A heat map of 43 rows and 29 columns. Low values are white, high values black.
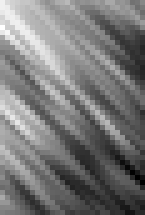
There is an overall slope up to the bottom right. The ninth with the lowest average is the top left. The bottom right is the ninth with the highest average. Streaks slant down to the right.
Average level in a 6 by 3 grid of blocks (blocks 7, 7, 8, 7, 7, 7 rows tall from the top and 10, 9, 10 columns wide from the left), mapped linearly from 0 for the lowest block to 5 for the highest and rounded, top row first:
0 2 3 | 1 1 4 | 2 2 3 | 1 3 3 | 2 4 5 | 3 4 5
